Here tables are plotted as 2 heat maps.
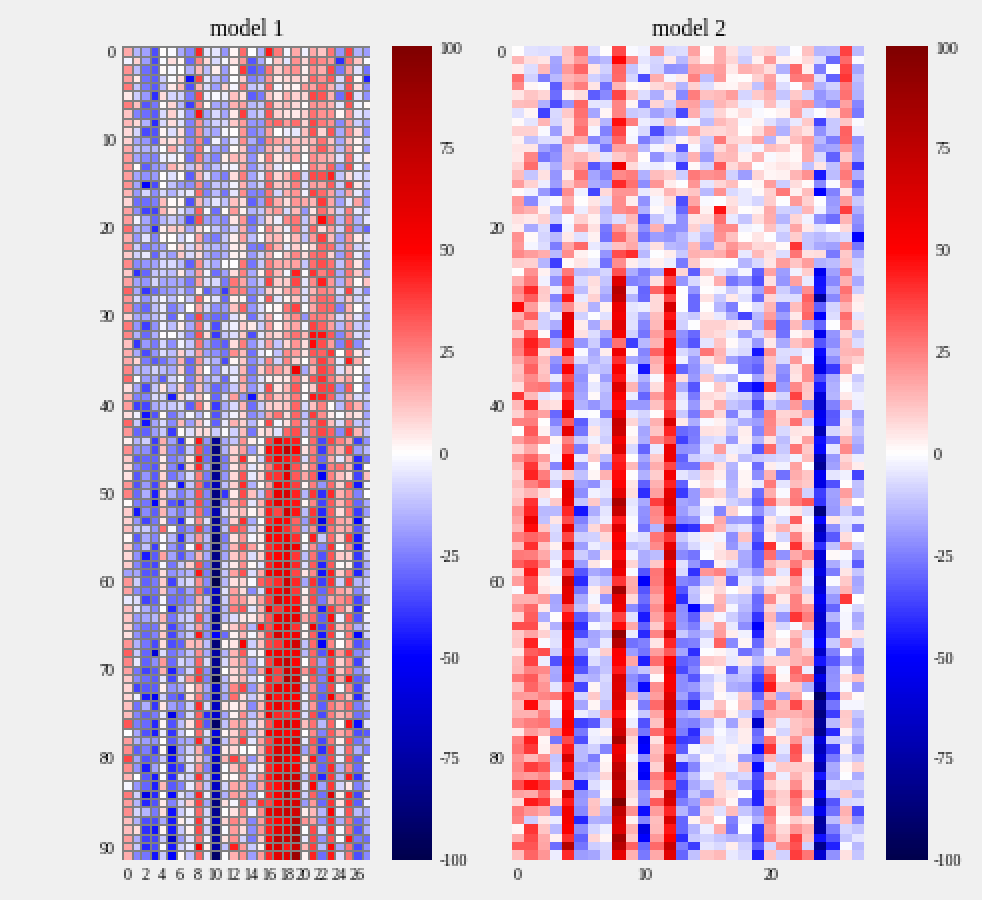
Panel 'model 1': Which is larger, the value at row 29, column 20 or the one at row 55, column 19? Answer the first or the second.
the second
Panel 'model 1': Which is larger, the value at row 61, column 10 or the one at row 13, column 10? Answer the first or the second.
the second
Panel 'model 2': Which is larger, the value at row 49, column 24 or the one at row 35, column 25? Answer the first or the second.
the second
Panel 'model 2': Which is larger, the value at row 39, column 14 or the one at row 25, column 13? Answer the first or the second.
the second
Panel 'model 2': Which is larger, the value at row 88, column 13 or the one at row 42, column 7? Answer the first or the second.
the second
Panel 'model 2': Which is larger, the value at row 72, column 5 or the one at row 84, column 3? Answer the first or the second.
the second
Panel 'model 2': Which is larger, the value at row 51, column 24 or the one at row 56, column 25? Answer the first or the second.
the second
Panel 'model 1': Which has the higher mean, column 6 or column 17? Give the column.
17
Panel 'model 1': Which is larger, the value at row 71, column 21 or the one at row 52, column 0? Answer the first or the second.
the first
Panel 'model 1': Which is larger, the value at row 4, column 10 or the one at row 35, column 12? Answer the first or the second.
the second
